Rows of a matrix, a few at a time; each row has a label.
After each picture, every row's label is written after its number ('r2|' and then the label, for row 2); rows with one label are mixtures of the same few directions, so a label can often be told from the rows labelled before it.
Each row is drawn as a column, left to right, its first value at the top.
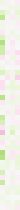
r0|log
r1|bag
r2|log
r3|bag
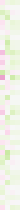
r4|bag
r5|log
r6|bag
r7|bag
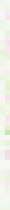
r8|bag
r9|log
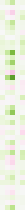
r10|log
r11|bag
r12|bag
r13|log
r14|log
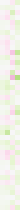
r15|log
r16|log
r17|bag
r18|bag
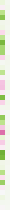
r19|log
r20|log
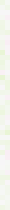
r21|bag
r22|log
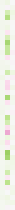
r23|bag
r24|log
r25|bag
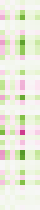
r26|log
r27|log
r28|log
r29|log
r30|log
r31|log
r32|log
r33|log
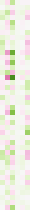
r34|log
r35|bag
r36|bag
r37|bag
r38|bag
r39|log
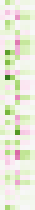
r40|log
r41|bag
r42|bag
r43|log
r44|log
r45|log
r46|log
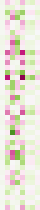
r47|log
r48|bag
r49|log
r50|log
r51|bag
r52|bag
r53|bag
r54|bag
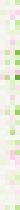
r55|bag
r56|bag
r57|log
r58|bag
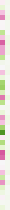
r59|log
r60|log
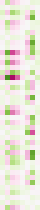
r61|bag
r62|bag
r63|bag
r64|bag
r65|bag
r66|log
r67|log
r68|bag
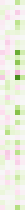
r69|bag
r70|log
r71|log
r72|bag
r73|bag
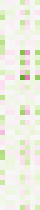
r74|log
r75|bag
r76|bag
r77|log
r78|bag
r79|bag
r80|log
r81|bag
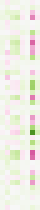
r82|log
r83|bag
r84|log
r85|log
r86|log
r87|log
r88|log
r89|log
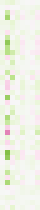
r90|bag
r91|log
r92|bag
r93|log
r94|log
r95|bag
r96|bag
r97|log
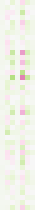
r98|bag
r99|log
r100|bag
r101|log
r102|bag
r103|bag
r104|bag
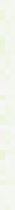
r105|log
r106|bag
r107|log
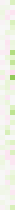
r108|bag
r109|log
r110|bag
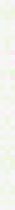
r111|bag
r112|log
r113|bag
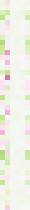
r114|log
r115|bag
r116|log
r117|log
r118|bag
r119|log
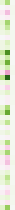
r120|bag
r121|bag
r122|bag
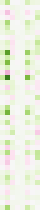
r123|bag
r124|bag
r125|log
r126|bag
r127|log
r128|bag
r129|bag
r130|log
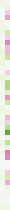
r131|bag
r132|log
